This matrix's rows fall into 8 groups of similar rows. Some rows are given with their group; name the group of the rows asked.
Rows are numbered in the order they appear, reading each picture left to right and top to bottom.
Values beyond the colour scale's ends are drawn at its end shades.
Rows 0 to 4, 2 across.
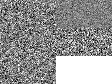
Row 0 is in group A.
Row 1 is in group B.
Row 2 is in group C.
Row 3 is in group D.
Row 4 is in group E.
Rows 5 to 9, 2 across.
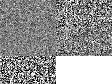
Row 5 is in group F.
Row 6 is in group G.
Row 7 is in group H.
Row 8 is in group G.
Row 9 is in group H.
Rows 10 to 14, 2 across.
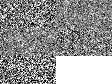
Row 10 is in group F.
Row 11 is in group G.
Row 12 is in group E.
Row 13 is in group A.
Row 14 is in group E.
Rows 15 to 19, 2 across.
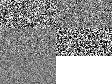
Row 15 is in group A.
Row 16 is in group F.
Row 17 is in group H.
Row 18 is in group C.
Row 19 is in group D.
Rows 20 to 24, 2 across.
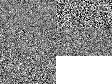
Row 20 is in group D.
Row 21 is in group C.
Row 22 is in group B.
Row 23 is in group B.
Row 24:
E
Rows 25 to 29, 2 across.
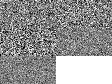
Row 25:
H
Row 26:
D
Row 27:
C
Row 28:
D
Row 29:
G
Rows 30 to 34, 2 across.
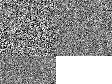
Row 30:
H
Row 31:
F
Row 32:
B
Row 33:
C
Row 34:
C
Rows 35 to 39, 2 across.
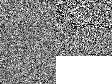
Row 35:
D
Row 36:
E
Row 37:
F
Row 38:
D
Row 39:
E
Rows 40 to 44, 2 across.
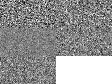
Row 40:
B
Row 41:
G
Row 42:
A
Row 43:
D
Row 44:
F
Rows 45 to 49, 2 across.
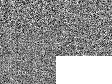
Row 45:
B
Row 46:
G
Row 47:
G
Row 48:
F
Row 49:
G
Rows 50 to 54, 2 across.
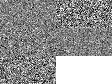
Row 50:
D
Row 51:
F
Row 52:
A
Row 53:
G
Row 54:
E
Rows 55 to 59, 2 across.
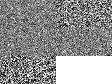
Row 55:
F
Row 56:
G
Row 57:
B
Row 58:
C
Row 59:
A
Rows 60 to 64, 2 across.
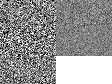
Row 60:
E
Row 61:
A
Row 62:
E
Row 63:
E
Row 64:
D
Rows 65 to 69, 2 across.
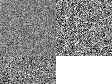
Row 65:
H
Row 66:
A
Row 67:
F
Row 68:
A
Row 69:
G
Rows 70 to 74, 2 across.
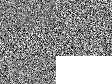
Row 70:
B
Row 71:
H
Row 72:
D
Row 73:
F
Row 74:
A
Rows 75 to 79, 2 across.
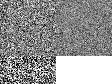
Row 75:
E
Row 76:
E
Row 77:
B
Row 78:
B
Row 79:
G
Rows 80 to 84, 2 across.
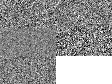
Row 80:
A
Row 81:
E
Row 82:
H
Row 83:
B
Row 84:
H
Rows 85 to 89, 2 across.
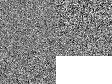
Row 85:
D
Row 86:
G
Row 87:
A
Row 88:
H
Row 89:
A
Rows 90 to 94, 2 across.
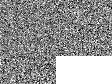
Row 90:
A
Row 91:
E
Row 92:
H
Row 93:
G
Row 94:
H
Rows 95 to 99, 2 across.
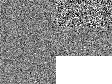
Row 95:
C
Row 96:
H
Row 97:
C
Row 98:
G
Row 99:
H
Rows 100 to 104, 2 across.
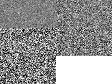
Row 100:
E
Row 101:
F
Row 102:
G
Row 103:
C
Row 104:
F
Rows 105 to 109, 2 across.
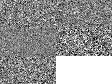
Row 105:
A
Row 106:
E
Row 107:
D
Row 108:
E
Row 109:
E
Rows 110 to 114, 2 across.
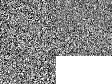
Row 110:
B
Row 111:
B
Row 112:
B
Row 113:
D
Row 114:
H
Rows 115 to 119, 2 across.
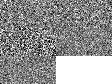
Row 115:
A
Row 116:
F
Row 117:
C
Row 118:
F
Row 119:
G
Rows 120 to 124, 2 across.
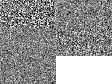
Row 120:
H
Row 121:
H
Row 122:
G
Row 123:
H
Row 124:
C
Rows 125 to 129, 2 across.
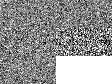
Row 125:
H
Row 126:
C
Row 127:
A
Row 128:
H
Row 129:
E
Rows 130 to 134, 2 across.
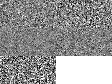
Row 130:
E
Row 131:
H
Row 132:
A
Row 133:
A
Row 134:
H
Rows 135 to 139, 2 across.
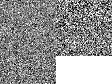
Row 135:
E
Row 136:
G
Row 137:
A
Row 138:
D
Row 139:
B
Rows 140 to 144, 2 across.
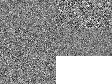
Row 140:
D
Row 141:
E
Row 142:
B
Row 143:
B
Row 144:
A
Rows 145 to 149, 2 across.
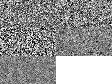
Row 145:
G
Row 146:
A
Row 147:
D
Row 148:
E
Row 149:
A
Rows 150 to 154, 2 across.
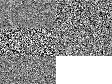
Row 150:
G
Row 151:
C
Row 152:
D
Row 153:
H
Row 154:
D
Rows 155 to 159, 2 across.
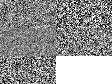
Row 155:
A
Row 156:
F
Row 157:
H
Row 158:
D
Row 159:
G
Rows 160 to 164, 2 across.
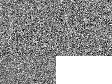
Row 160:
H
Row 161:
A
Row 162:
G
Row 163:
C
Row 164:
E
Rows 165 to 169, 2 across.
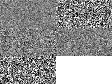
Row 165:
C
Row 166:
H
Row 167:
C
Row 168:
C
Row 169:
G
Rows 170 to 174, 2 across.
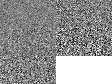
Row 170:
E
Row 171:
F
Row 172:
G
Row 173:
H
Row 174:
H
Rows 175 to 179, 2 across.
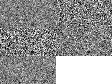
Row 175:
F
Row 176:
B
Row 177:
F
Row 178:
F
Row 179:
E
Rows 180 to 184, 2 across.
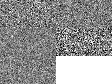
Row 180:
D
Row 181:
B
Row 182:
F
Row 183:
G
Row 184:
G
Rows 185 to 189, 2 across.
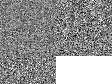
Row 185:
C
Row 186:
A
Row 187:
H
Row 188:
G
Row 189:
D
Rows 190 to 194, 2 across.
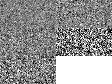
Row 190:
F
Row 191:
H
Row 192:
D
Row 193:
F
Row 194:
D
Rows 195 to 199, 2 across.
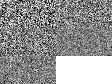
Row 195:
H
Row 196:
G
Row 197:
F
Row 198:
C
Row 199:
G
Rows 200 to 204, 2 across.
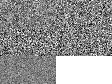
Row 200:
A
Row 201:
A
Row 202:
G
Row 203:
C
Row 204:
B
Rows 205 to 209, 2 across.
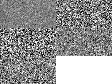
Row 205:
E
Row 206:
F
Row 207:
G
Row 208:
H
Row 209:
E
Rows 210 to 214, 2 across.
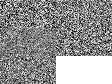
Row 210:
F
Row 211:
D
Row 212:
F
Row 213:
A
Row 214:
E
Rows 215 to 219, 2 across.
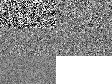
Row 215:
A
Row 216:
E
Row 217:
H
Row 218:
H
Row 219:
F
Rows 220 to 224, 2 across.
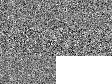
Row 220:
B
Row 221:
G
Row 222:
C
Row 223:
A
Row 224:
G
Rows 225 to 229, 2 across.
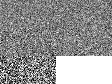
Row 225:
H
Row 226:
F
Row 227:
C
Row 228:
E
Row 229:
F
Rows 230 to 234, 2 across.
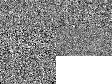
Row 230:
D
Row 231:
G
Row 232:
G
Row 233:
F
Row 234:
C
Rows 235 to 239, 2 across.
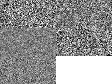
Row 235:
E
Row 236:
F
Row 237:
E
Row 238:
C
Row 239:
A
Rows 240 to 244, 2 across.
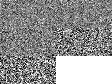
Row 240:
H
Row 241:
A
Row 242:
C
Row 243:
B
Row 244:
F
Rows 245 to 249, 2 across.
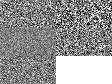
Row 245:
H
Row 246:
F
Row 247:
D
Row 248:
A
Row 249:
H
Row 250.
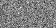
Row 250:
E
